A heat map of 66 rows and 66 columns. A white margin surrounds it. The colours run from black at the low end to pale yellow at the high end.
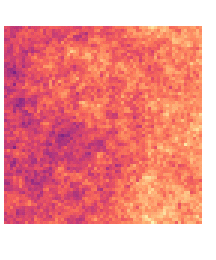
Grain: blotchy. Stripes: none. Histogram: bell-shaped. Slope: up to the right. Average level on the scale: 70%.
